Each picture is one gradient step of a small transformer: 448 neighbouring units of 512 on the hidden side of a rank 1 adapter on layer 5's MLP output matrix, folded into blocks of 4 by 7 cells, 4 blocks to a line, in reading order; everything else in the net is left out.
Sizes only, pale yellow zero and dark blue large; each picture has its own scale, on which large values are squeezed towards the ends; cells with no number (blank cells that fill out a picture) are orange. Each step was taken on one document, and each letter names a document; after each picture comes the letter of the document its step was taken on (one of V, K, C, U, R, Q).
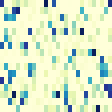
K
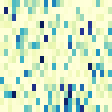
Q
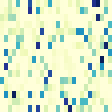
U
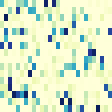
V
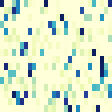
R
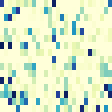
V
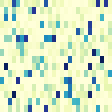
Q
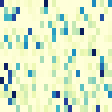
K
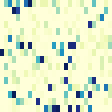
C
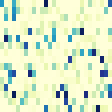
V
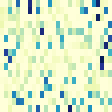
U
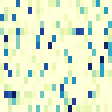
U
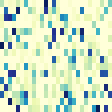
V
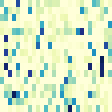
U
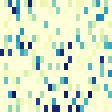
C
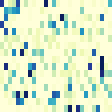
R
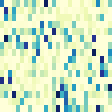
K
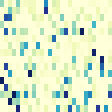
K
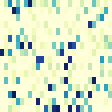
C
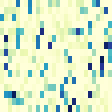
U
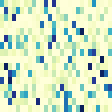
K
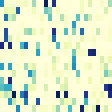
V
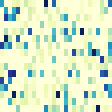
K
